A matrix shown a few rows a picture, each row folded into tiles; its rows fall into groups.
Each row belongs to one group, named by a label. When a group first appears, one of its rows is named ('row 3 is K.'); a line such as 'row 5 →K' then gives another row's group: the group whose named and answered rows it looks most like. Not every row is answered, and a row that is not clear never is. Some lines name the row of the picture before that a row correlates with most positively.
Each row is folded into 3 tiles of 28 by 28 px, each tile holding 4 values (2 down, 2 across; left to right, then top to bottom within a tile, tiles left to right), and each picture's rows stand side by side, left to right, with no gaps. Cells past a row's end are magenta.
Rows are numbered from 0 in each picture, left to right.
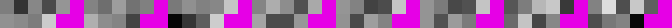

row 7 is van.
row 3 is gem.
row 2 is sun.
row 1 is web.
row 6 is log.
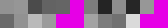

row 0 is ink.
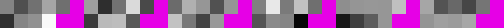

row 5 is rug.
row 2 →gem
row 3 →van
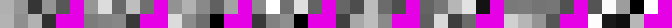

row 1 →van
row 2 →web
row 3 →van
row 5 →log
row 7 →gem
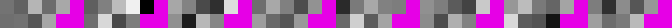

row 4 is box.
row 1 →log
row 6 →web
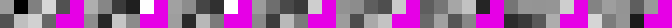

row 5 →log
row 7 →web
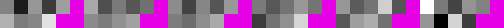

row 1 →rug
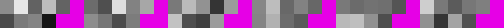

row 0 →van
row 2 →gem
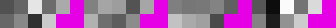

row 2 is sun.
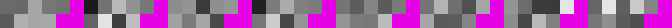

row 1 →box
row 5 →gem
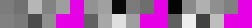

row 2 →box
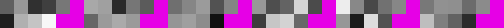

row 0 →ink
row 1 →ink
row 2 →web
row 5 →web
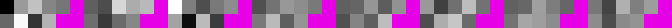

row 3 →box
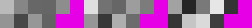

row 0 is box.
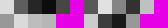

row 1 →gem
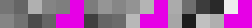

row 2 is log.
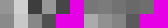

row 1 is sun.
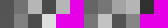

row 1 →log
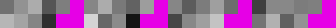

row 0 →web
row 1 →web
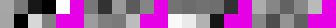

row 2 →sun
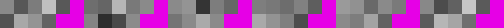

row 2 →ink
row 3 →sun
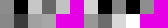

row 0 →rug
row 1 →rug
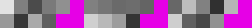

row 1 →sun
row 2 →gem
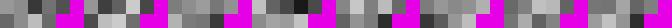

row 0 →ink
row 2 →web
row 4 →van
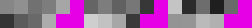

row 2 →rug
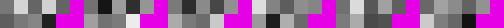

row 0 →van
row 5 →web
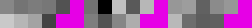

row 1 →rug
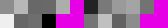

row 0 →web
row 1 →box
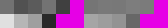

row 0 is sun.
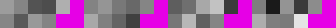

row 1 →web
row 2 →log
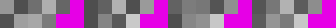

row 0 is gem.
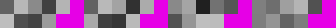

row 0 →gem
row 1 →gem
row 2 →ink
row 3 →log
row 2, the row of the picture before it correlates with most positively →2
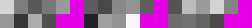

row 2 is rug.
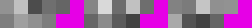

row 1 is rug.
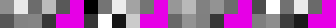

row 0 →van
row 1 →box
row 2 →van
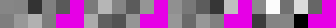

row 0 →ink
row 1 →gem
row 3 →van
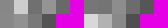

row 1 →sun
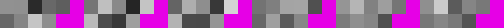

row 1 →gem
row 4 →van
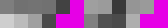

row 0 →sun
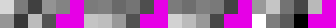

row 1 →sun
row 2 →sun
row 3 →web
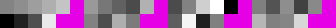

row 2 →log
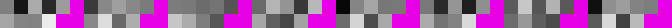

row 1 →box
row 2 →sun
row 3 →gem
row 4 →box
